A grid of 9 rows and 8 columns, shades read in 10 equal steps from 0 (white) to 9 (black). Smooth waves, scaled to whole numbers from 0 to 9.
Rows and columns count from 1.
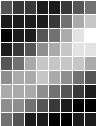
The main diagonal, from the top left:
6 8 8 4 2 4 7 9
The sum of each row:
54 49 40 32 25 30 39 52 61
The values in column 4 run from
2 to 8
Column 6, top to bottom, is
7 5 3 2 2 4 6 8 9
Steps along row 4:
down down down down down down same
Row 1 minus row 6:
2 4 4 6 5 3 1 -1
